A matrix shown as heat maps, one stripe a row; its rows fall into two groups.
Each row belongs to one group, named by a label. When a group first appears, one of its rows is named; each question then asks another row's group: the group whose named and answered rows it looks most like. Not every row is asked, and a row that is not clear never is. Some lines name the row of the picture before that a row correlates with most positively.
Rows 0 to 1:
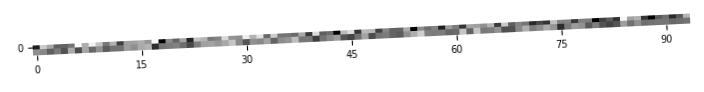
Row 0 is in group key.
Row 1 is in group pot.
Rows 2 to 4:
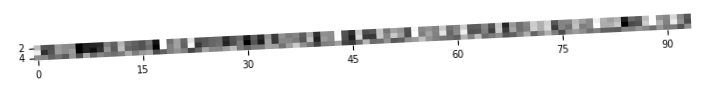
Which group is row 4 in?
pot
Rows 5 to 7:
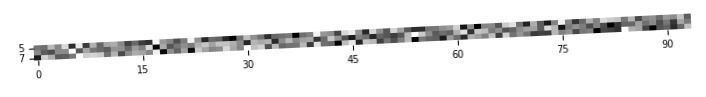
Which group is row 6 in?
pot
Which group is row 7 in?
key
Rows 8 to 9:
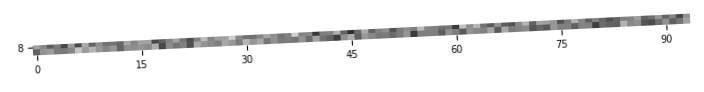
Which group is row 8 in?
pot
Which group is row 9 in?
key
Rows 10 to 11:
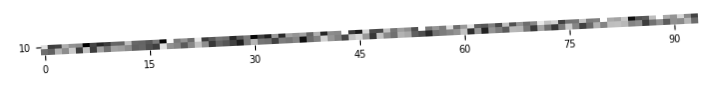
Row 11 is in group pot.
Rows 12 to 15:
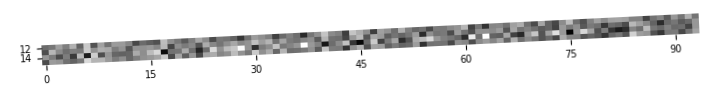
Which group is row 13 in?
key
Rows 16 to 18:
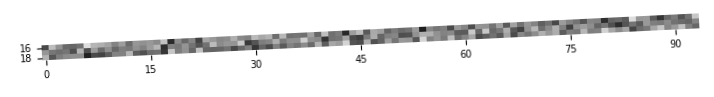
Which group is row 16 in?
key
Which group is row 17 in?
pot
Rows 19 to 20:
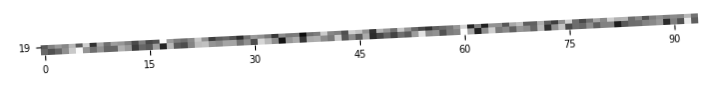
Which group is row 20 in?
pot
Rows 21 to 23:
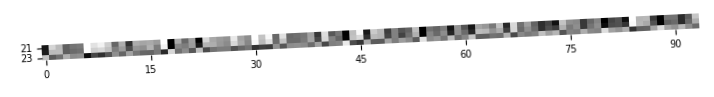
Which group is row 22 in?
key
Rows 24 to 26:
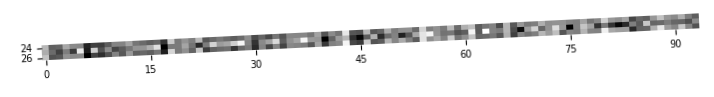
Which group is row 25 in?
pot
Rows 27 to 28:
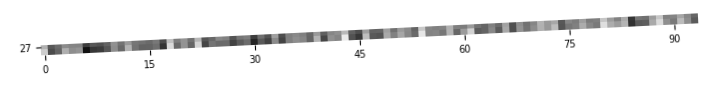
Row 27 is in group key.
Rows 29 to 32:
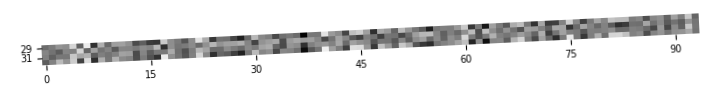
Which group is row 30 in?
pot
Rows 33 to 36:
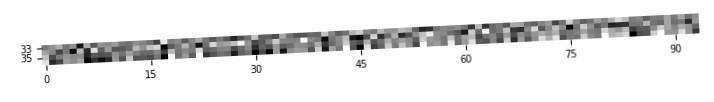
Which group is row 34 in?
pot
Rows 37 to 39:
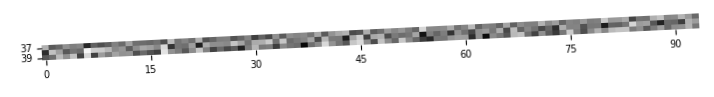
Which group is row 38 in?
key
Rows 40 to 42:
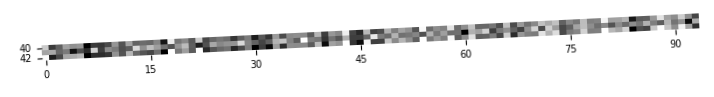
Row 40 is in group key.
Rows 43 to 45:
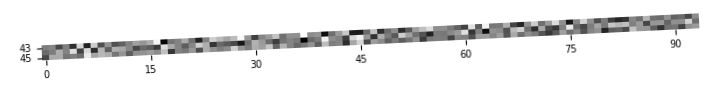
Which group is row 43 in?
pot
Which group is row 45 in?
key
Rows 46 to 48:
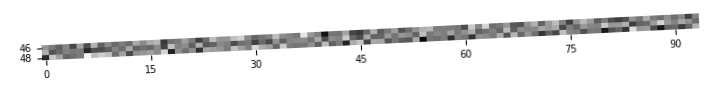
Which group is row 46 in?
pot
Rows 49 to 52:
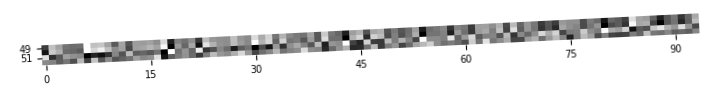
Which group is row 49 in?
key
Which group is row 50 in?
key
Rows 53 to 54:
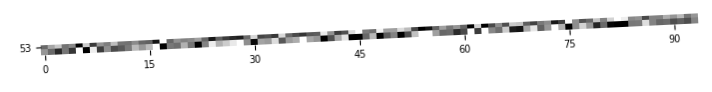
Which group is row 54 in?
pot
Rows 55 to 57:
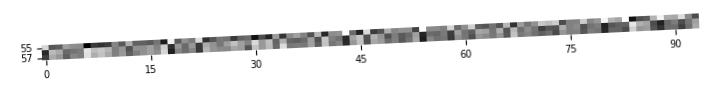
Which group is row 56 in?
key
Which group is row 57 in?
key
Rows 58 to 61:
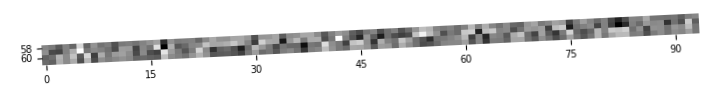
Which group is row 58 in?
pot
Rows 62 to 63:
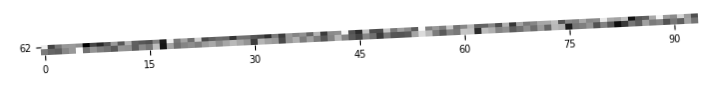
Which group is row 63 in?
pot
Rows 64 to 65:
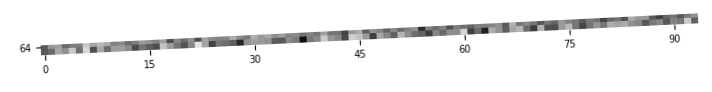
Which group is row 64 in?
key
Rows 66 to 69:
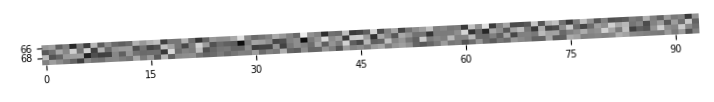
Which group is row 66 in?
pot
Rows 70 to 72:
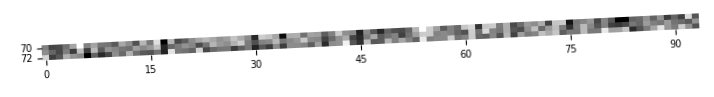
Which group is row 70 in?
pot
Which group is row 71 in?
pot
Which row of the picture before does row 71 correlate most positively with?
66
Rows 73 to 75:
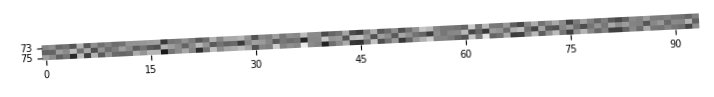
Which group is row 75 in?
pot
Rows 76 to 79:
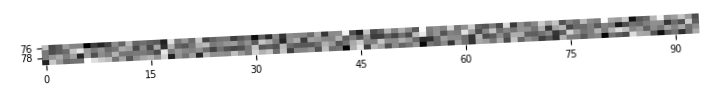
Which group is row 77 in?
pot
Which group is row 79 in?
key
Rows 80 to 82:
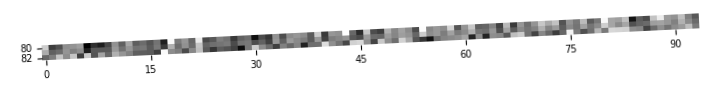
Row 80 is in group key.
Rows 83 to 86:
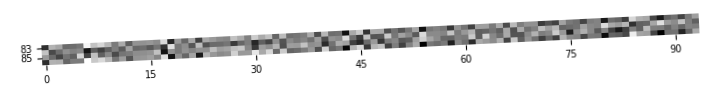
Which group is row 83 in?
key
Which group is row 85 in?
pot
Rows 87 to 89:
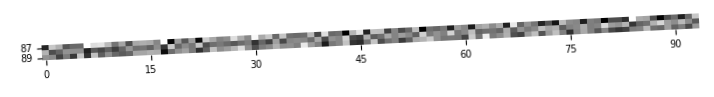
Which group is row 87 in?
key
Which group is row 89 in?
pot
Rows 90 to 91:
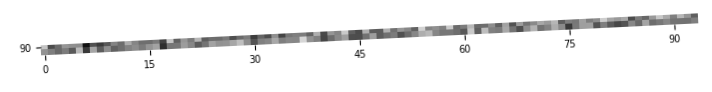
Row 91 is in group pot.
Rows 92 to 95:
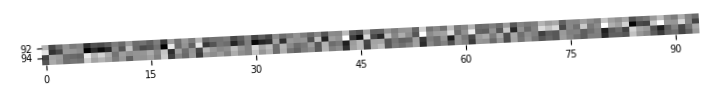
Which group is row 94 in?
key
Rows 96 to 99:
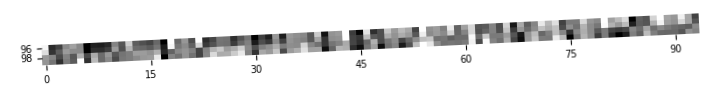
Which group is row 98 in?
pot
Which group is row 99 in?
pot
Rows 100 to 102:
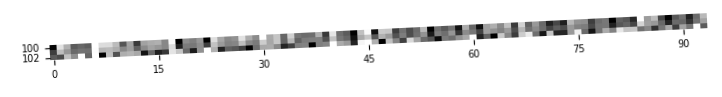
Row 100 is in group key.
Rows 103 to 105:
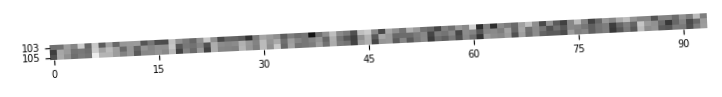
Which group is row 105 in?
key
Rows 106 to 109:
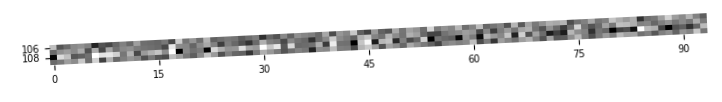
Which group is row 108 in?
key
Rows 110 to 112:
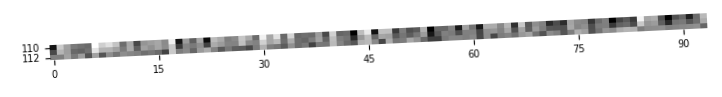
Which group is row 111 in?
key
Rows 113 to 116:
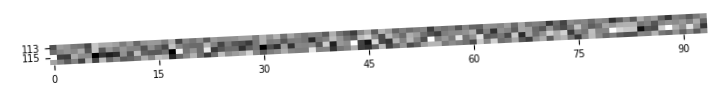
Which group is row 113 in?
key
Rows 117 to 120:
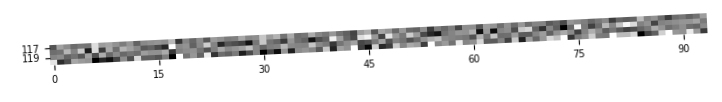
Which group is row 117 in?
key
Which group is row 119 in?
pot
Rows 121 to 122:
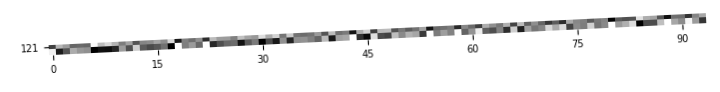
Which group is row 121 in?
key
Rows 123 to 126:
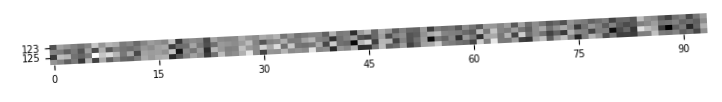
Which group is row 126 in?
pot
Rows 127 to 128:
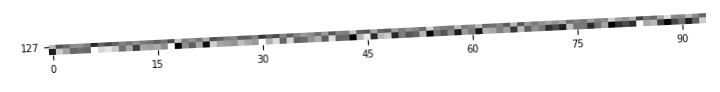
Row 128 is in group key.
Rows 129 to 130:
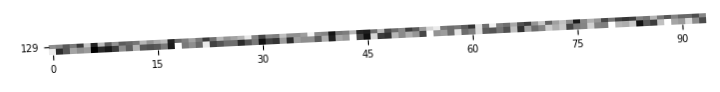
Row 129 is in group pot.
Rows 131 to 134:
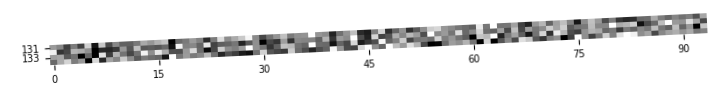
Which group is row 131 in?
pot
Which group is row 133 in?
pot
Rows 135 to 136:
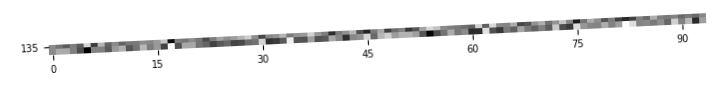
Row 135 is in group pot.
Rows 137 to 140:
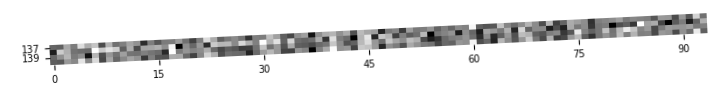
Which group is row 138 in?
key
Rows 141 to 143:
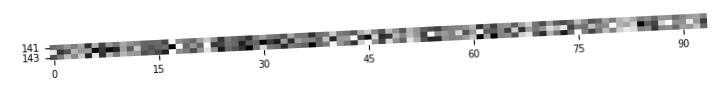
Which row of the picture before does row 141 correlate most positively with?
139
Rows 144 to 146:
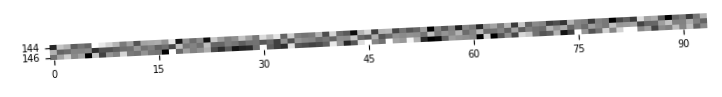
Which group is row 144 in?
key
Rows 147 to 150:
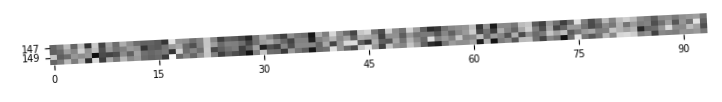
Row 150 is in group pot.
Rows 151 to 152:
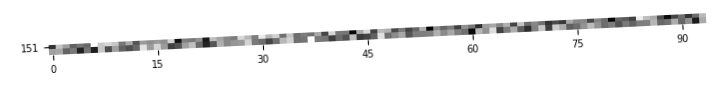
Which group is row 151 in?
key
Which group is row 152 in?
pot
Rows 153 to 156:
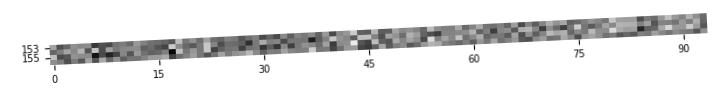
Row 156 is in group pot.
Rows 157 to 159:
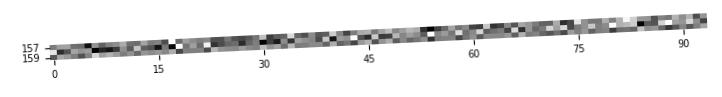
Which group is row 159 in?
key
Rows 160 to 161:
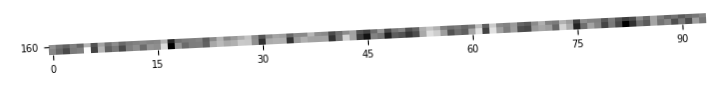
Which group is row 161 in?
pot
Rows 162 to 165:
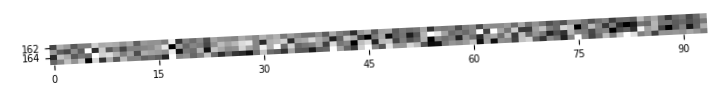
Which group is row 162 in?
key
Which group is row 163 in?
pot
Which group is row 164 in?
key
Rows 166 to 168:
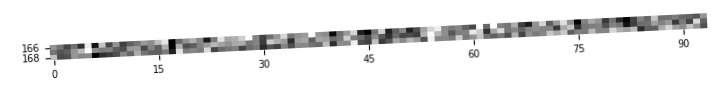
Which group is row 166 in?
pot
